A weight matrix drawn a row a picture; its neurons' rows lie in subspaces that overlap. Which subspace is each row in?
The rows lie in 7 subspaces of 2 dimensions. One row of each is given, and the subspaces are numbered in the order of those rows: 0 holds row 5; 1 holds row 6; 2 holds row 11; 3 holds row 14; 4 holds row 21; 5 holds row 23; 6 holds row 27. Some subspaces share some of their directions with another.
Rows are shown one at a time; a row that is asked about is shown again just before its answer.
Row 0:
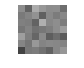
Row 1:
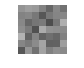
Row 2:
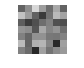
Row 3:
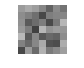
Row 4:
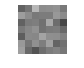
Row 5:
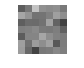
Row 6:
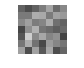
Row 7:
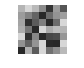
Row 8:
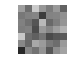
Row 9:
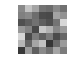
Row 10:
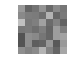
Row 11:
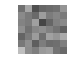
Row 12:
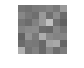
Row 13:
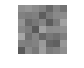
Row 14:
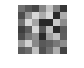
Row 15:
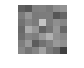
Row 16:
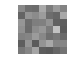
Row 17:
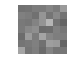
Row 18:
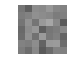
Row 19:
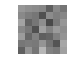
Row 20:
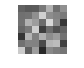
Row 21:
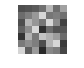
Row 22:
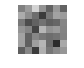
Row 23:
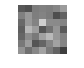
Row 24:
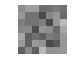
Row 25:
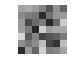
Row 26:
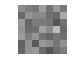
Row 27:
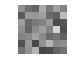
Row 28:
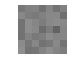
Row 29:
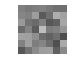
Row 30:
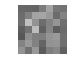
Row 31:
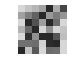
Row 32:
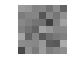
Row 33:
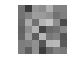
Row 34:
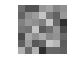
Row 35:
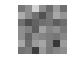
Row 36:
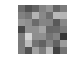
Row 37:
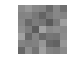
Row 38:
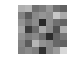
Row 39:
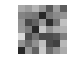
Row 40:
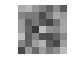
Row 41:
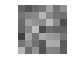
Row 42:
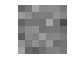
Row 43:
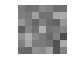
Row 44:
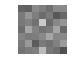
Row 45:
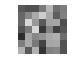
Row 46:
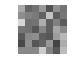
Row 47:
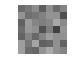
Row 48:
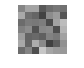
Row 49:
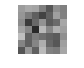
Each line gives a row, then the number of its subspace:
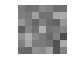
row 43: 1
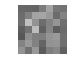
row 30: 3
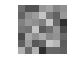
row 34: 6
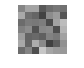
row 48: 6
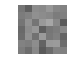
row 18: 2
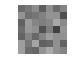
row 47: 6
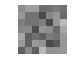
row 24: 6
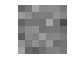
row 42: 0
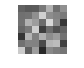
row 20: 5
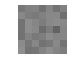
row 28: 6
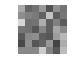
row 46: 4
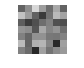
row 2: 0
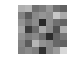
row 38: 5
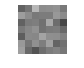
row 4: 0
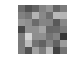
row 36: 1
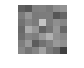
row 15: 5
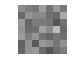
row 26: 6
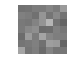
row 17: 3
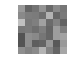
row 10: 4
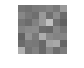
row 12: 3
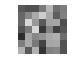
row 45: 3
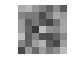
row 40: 5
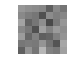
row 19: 4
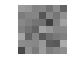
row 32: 3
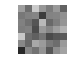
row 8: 2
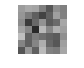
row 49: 3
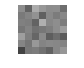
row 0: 2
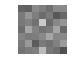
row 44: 5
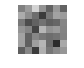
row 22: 0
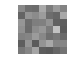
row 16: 6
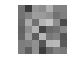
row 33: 2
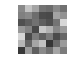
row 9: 4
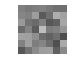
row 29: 1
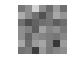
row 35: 0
